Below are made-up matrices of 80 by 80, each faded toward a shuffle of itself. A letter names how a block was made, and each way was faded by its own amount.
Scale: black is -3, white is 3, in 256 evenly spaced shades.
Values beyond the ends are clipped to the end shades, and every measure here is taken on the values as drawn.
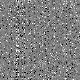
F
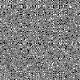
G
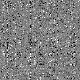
F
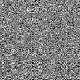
G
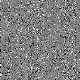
F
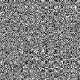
G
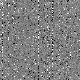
F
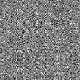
G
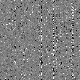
F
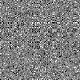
G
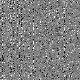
F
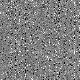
F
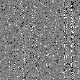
F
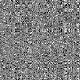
G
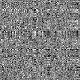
G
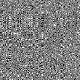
G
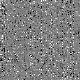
F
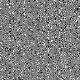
F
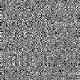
G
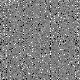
F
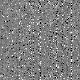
F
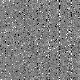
F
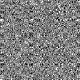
G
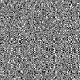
G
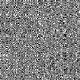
G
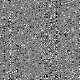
F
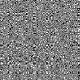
G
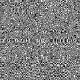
G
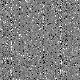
F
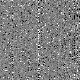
F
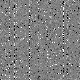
F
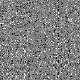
F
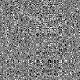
G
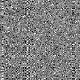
G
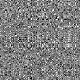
G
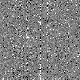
F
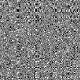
G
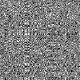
G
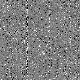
F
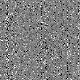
F
